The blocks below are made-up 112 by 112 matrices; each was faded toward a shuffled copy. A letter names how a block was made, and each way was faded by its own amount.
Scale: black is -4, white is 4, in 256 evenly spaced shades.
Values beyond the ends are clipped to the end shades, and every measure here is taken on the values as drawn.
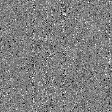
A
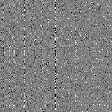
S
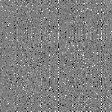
S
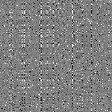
S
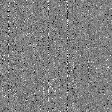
A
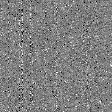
A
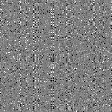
S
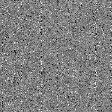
A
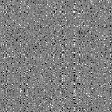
S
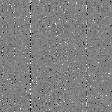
S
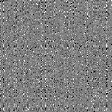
S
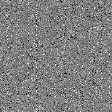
A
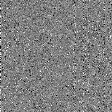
A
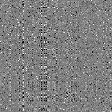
S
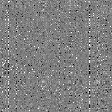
S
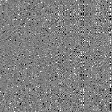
S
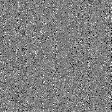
A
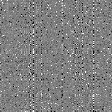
S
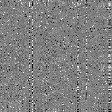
S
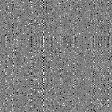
S
